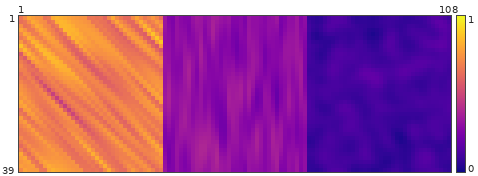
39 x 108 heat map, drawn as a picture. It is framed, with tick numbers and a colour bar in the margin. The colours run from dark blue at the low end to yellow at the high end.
The table splits into one row of 3 panels. Panel 1,1: high, slanting down to the right. Panel 1,2: low, streaked downward, faint in contrast. Panel 1,3: very low, blotchy, faint in contrast.
